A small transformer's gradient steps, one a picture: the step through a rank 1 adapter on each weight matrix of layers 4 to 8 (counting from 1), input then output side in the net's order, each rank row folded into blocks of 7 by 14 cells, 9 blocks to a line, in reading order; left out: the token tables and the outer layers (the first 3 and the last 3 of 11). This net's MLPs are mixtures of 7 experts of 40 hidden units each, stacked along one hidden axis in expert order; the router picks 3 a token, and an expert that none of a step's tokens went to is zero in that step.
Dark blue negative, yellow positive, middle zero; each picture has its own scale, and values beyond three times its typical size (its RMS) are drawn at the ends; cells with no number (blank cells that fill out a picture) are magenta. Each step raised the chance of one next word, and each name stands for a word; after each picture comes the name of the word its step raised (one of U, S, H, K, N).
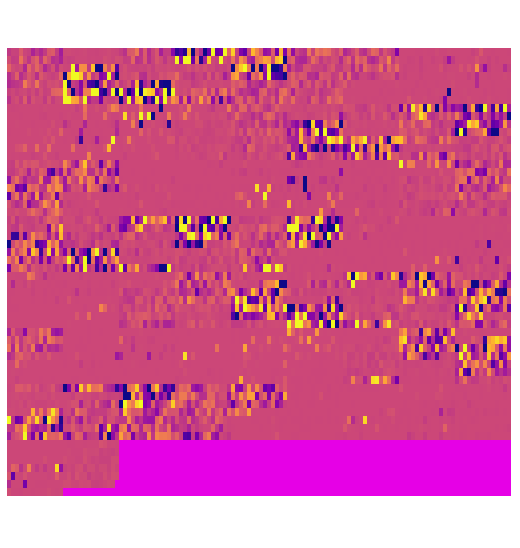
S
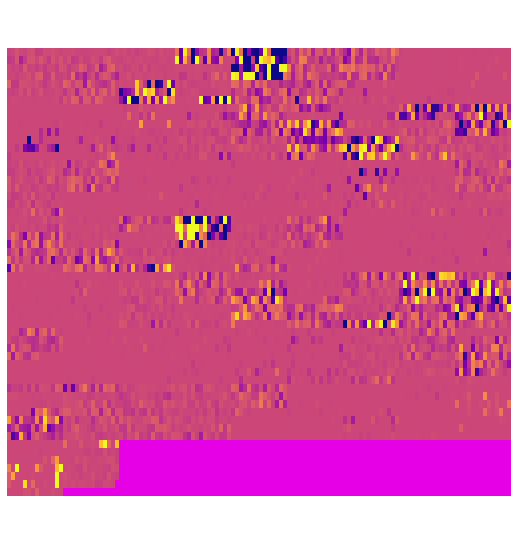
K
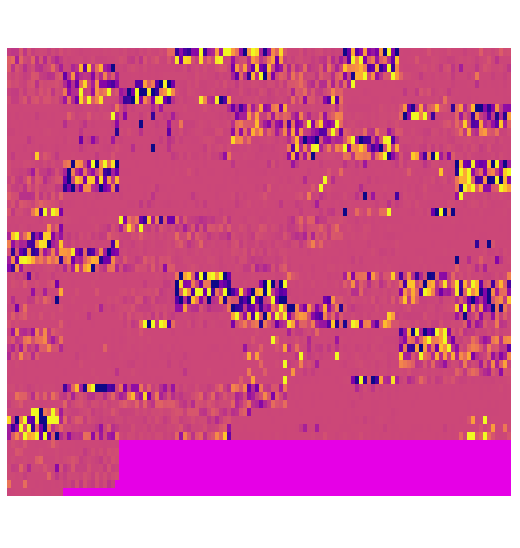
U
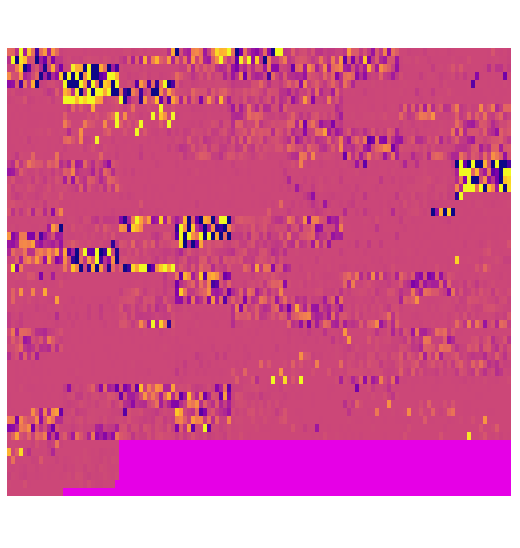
S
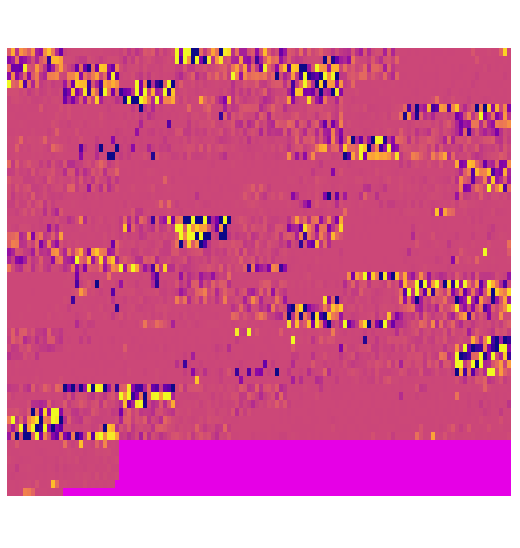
U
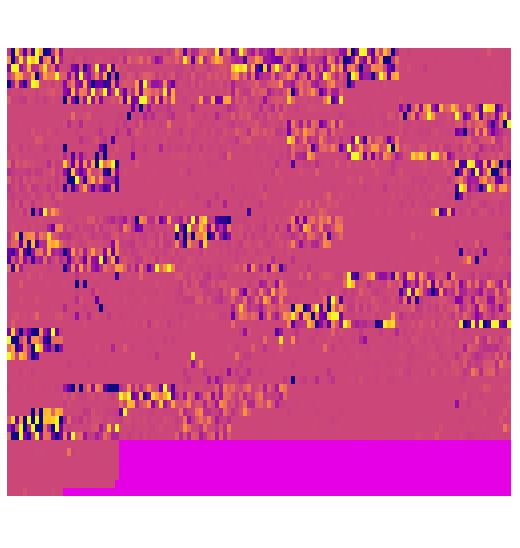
U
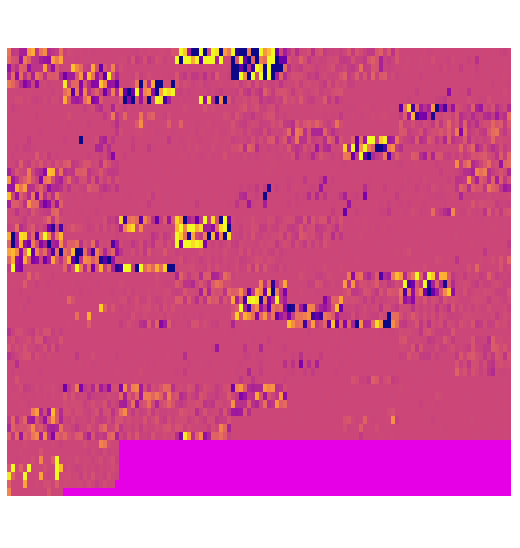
K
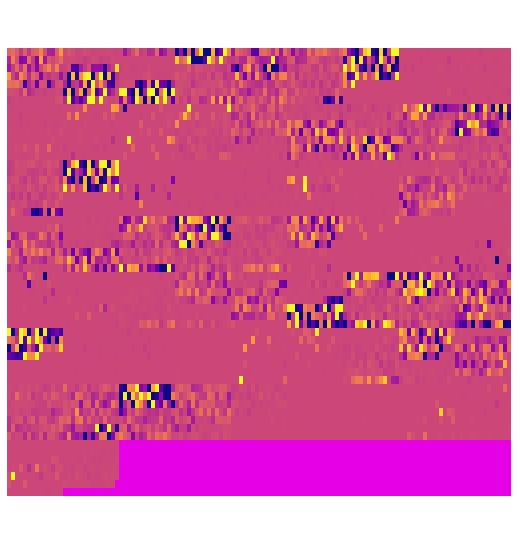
S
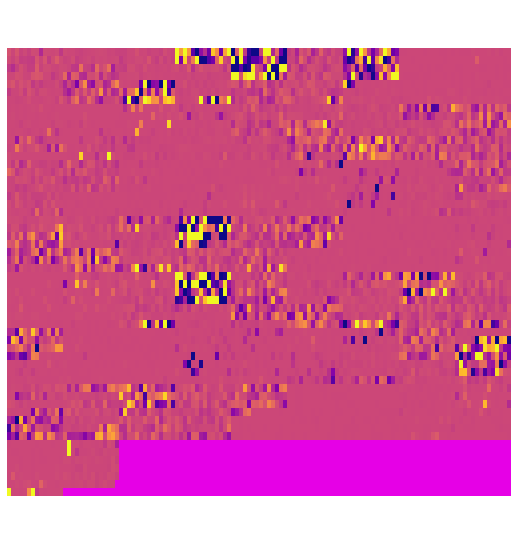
K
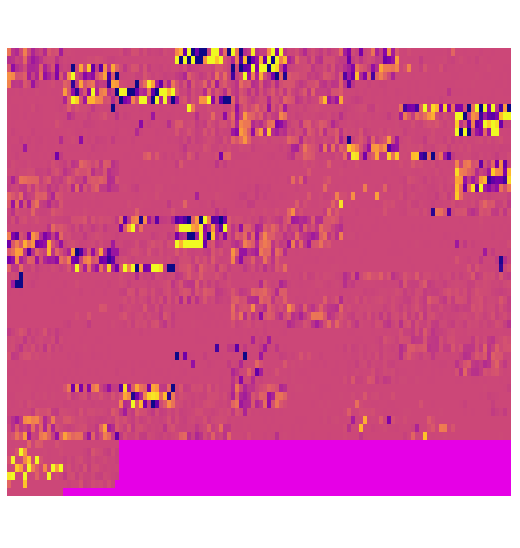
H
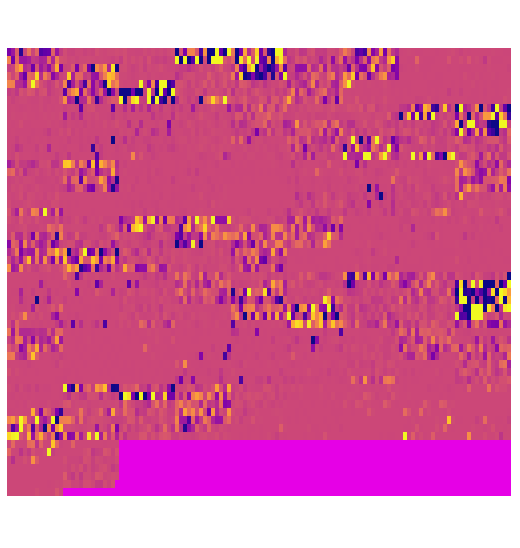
H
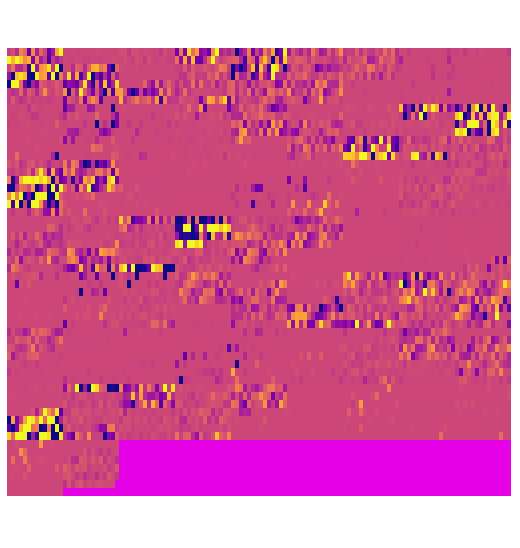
U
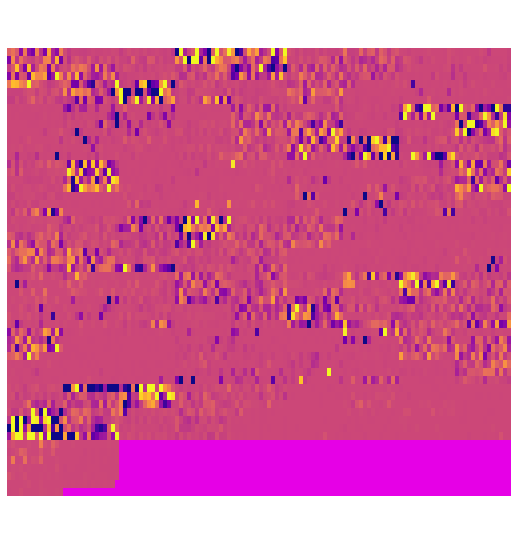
U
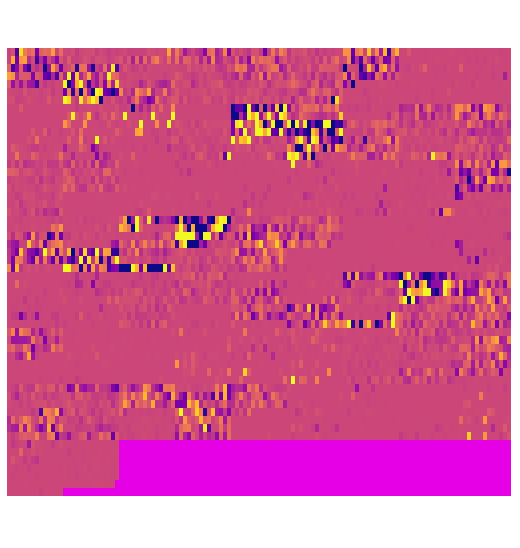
S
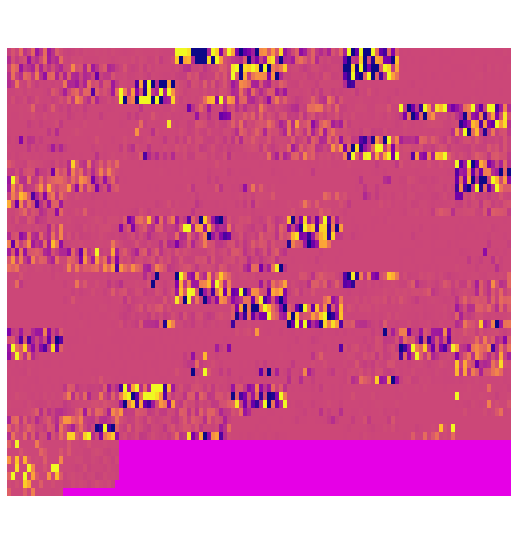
H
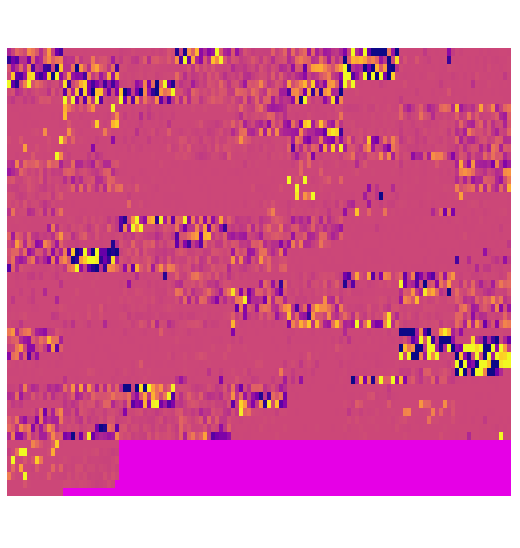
S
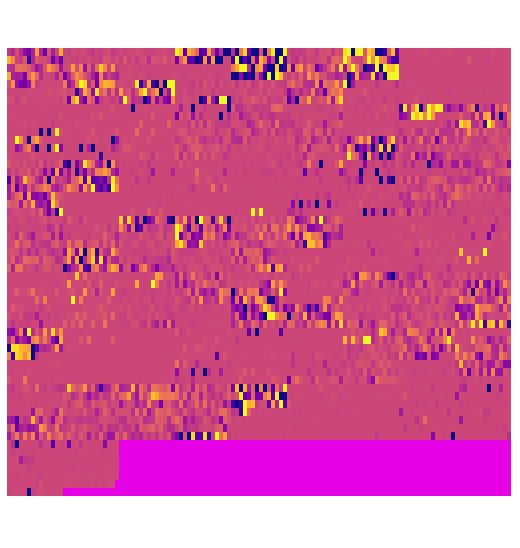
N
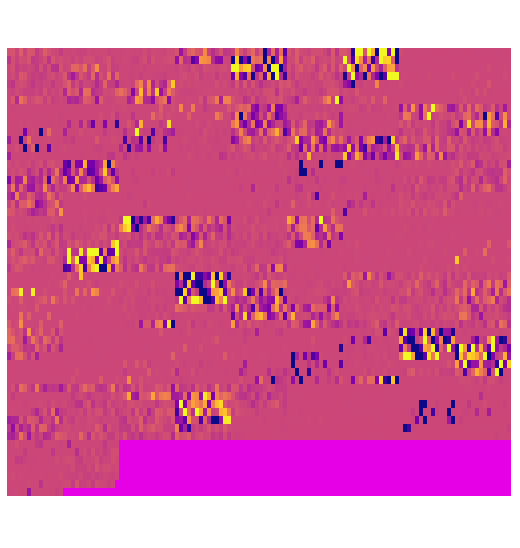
N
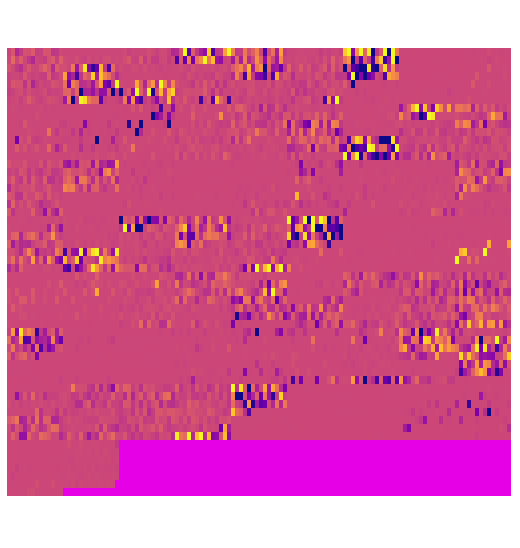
N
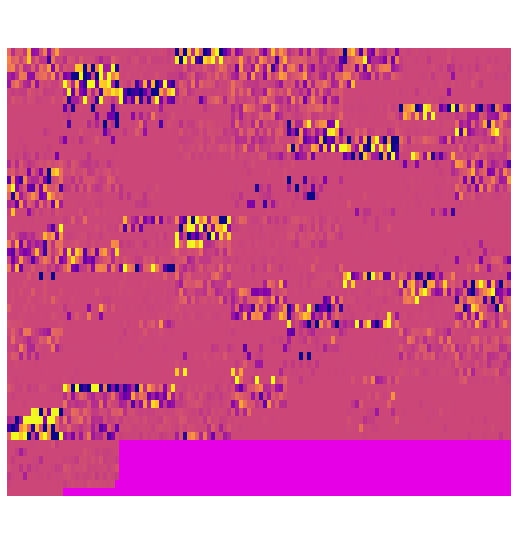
U
